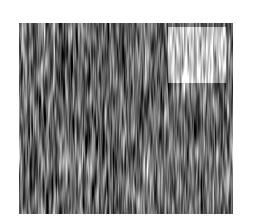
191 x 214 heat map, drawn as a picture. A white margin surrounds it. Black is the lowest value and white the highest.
An odd patch, higher than its surroundings, sits in the top right. Streaks run downward. The halves do not mirror each other. The top right is the ninth with the highest average.
